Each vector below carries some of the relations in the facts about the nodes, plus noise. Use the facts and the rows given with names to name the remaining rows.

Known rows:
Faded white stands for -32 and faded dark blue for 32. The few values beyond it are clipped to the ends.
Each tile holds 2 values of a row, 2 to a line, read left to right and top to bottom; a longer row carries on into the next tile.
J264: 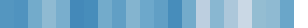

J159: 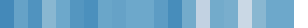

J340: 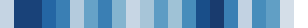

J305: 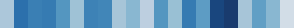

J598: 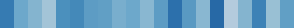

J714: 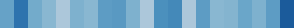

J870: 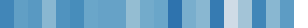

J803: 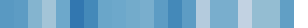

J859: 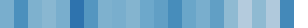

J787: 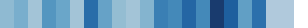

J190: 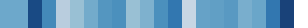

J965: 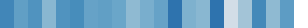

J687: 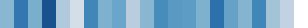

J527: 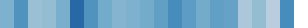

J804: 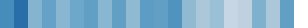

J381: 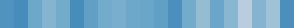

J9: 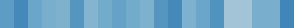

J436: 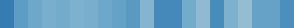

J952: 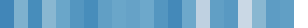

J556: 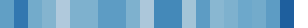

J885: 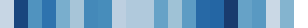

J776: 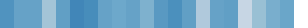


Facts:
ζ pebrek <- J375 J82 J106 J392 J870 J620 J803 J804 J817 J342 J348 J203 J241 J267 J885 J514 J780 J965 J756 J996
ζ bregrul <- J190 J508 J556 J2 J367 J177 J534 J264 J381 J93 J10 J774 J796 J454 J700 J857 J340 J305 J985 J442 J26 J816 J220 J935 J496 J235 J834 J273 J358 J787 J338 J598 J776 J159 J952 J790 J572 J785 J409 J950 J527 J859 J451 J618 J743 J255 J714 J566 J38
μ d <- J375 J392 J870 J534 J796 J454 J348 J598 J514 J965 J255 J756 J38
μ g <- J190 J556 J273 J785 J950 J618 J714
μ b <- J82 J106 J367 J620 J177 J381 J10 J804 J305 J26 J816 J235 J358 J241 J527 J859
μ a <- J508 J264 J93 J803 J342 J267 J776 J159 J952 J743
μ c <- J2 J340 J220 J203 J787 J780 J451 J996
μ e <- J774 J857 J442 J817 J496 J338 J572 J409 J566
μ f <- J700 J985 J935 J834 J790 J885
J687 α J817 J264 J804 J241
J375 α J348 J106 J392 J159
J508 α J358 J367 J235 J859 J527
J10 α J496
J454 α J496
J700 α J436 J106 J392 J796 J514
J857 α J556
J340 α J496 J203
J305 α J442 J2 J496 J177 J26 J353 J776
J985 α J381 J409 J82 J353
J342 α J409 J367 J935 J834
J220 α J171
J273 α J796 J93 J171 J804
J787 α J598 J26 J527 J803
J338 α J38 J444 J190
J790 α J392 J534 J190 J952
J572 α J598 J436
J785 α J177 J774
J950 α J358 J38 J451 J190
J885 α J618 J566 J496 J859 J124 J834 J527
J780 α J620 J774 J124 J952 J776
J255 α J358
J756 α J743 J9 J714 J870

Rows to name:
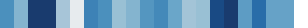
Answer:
J790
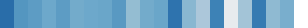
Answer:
J796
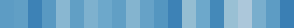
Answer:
J444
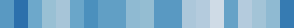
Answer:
J817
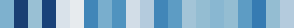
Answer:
J273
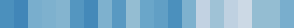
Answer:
J93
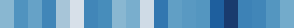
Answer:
J785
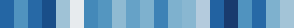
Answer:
J700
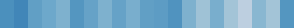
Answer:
J241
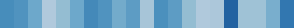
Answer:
J774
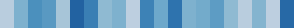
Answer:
J358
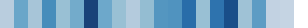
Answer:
J342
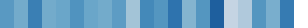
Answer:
J451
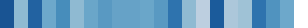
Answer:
J392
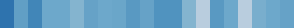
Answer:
J106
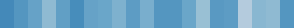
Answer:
J177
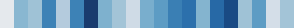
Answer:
J508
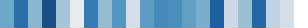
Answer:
J220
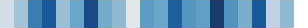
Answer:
J255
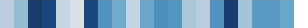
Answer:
J338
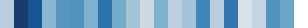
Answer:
J496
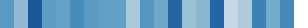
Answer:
J38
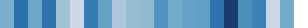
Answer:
J985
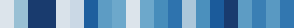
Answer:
J950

